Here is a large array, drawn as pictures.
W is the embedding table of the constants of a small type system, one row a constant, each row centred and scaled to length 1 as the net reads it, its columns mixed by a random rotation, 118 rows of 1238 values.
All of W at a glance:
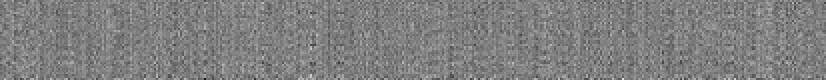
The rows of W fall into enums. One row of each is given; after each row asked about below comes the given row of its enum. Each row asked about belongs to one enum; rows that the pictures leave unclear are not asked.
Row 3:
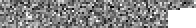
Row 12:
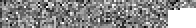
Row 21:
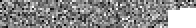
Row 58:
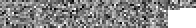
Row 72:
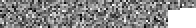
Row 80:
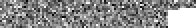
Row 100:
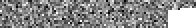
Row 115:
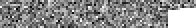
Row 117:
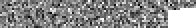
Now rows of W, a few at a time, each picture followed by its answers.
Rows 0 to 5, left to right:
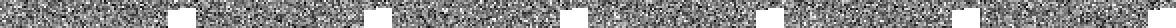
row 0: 80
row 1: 21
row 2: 117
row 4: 3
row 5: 12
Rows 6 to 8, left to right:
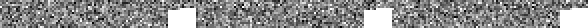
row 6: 115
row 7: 12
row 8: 80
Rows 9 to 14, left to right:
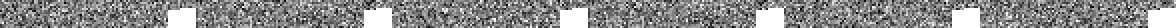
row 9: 72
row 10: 12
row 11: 117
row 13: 115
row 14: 3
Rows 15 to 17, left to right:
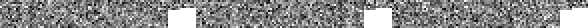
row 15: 115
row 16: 58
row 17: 21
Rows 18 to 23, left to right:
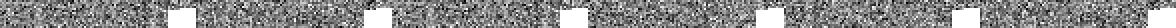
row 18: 58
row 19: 12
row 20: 58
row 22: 115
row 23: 12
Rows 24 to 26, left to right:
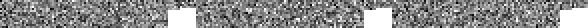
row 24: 21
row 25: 117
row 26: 72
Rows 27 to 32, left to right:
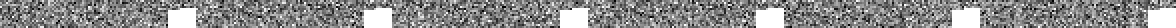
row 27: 115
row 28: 80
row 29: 3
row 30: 80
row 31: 21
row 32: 58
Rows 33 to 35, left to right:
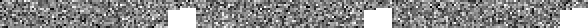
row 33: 21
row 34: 3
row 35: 12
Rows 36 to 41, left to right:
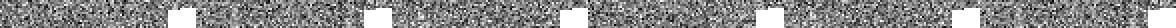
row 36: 100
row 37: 58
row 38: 3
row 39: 21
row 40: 3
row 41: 58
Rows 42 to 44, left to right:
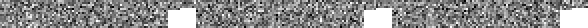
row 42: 3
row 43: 72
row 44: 58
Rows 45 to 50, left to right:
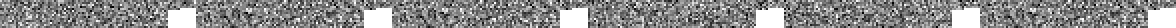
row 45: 3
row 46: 117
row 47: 117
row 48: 12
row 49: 21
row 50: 117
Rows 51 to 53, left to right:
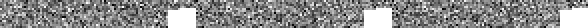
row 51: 80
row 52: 21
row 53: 21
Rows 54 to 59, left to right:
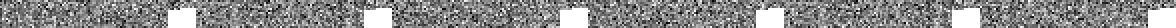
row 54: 12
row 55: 58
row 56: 21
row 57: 100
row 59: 115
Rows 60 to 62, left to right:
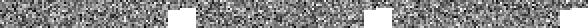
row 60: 72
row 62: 80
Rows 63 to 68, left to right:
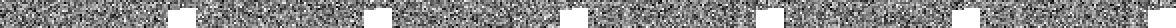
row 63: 72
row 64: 80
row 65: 21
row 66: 58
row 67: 12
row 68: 58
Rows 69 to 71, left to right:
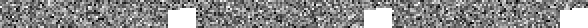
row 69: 115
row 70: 21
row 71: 100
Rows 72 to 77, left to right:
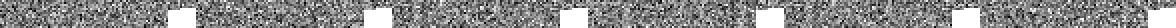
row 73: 21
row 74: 115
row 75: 58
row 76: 115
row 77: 117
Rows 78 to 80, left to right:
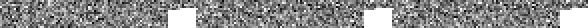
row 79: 80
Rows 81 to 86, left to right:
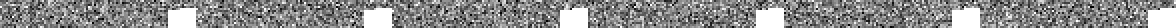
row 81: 115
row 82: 80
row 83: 100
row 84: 12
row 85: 21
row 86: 3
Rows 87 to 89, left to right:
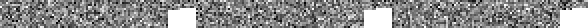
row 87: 115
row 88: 21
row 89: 12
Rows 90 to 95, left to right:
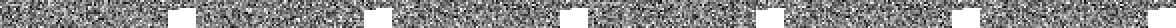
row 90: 115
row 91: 117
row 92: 80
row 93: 58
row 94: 80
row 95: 80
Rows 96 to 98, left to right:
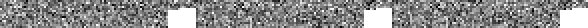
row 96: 80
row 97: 12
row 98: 12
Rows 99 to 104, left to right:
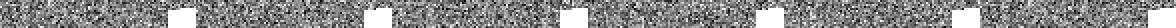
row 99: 115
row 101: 58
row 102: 12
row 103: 3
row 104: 115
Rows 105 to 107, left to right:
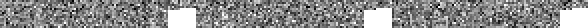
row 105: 58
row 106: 3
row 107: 12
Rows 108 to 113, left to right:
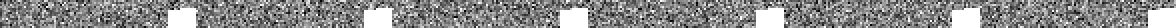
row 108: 12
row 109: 100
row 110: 80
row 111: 21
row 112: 72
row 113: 115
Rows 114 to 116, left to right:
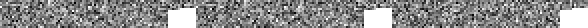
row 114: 115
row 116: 72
